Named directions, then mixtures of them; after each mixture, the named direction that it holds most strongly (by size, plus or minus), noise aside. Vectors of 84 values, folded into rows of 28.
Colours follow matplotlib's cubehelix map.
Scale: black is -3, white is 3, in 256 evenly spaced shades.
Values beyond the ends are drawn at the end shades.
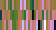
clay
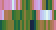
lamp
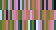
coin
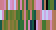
lamp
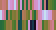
lamp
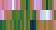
lamp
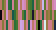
clay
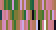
clay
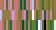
clay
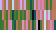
clay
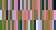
coin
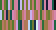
coin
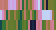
lamp
